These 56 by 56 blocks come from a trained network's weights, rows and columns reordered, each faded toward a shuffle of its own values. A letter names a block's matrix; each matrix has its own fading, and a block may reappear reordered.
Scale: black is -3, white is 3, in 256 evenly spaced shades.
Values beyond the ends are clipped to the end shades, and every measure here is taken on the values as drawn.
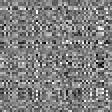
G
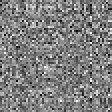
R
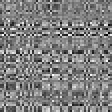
G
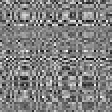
G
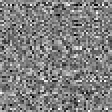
R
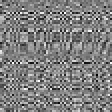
G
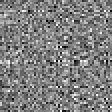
R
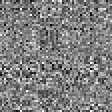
R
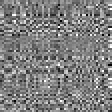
G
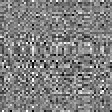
G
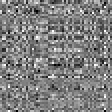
G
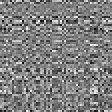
G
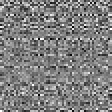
G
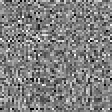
R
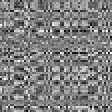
G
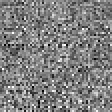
R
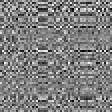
G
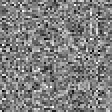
R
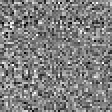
R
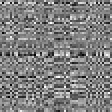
G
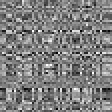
G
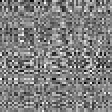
G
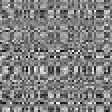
G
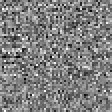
R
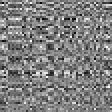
G
